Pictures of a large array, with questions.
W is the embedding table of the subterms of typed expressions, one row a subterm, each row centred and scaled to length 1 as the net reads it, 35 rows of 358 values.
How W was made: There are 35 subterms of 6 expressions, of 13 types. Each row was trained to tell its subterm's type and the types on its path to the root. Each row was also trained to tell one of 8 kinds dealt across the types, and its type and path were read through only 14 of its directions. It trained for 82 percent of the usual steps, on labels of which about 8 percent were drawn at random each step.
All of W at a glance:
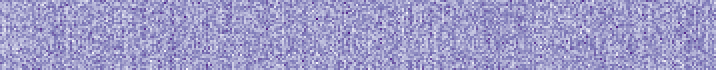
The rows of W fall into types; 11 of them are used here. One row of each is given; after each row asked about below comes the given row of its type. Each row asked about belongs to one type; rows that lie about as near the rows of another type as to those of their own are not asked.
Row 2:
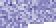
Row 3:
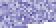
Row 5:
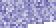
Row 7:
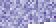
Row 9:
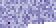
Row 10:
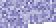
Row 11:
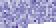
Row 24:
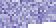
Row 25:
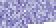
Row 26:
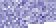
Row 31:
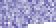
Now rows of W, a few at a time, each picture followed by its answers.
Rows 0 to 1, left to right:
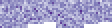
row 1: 26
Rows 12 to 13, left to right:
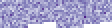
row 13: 25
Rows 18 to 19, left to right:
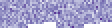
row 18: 25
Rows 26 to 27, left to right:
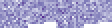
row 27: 24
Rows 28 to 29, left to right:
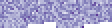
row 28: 7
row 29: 10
